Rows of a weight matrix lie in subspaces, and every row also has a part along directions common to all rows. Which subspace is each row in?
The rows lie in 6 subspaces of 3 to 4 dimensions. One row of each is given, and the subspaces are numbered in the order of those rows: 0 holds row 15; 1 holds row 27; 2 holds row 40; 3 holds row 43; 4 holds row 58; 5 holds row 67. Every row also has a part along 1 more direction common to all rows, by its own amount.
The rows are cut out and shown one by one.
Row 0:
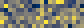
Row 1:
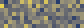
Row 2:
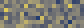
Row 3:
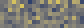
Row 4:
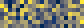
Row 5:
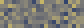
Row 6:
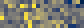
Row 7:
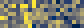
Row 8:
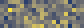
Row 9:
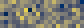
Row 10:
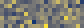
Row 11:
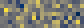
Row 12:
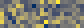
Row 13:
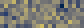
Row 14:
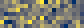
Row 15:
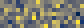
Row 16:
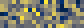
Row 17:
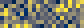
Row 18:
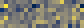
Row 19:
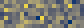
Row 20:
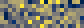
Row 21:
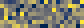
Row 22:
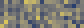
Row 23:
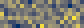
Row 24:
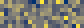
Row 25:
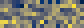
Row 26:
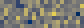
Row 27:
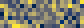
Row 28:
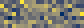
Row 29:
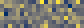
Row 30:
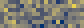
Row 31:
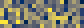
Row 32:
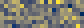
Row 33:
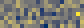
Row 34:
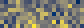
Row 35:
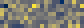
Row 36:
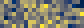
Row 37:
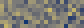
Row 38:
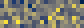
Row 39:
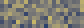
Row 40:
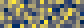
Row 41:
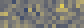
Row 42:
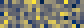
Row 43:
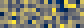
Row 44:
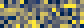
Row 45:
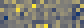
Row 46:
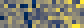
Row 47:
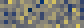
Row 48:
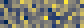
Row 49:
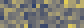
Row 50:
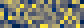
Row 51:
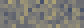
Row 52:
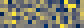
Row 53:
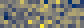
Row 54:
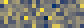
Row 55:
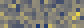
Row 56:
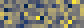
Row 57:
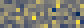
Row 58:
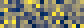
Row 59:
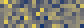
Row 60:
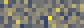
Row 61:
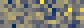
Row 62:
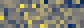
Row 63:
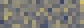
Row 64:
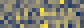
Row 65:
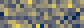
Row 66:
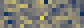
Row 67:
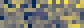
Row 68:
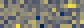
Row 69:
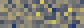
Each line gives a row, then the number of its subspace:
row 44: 4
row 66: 0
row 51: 3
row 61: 3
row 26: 0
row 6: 5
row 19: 0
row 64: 0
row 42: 4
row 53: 5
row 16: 3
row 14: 0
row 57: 0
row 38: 2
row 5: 4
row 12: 1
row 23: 1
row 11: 0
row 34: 4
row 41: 3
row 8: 4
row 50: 1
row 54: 2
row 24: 4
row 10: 2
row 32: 5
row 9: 3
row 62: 5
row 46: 5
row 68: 4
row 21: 1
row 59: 2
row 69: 3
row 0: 1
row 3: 5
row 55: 1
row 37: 2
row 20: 5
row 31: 2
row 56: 0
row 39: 2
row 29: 4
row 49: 5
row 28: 5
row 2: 0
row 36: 5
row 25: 2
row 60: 2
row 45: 1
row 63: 2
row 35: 1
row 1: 2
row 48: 2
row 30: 4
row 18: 1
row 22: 4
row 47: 3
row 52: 3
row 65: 1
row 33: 0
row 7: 5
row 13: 3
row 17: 3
